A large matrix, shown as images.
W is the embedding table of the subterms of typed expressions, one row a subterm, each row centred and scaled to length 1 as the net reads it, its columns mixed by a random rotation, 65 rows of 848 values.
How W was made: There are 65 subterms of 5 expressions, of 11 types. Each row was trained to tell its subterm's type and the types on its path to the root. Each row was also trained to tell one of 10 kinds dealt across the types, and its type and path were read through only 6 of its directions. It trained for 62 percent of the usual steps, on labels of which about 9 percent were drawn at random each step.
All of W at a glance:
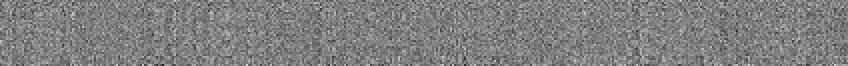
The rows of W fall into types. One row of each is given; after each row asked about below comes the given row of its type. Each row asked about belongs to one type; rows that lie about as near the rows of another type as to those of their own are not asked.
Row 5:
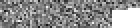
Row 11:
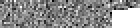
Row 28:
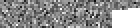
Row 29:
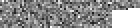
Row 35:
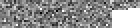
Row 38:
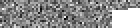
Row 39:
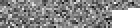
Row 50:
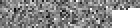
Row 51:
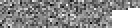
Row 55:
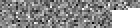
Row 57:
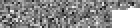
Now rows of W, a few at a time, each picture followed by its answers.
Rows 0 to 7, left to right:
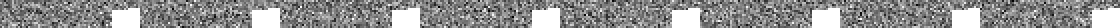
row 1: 28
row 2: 5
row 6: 28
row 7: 57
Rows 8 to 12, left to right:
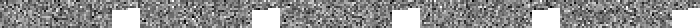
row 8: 5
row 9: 11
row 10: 39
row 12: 28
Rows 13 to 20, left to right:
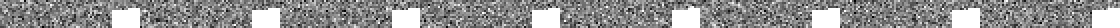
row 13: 28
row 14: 55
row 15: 50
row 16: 39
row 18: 39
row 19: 29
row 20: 5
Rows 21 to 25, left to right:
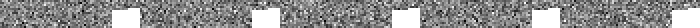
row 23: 11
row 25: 35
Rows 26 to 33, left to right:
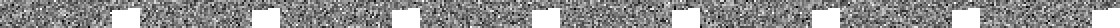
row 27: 11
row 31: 55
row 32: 39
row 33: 11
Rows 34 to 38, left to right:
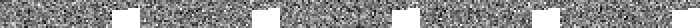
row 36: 5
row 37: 28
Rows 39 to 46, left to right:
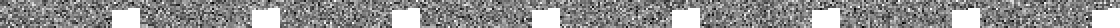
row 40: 29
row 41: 29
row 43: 35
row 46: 39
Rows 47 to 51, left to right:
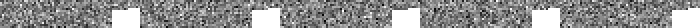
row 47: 5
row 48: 55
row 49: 11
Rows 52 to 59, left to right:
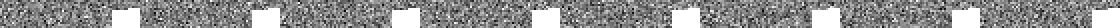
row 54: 11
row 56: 57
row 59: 38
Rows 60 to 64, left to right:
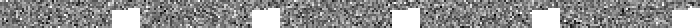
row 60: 29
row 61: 28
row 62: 39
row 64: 57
